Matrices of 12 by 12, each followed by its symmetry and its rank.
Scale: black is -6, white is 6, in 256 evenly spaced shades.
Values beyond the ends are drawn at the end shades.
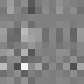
neither, rank two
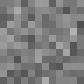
neither, full rank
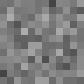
neither, full rank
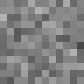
neither, full rank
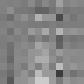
neither, rank two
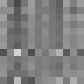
neither, rank two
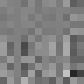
neither, rank two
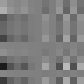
neither, rank one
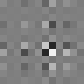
symmetric, rank one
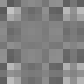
symmetric, rank one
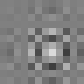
symmetric, rank one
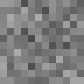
neither, full rank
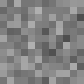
neither, full rank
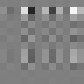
neither, rank one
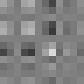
symmetric, rank one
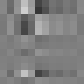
neither, rank one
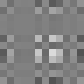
symmetric, rank one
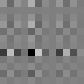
neither, rank one
